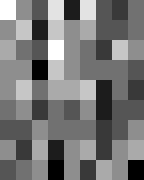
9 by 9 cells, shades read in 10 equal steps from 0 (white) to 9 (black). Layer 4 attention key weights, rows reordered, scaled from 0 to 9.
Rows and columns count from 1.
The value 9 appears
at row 4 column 3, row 9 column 4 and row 9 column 9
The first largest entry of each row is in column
5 3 7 3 7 7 7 4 4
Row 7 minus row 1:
6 2 -2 4 -3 4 1 -1 -1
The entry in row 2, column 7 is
6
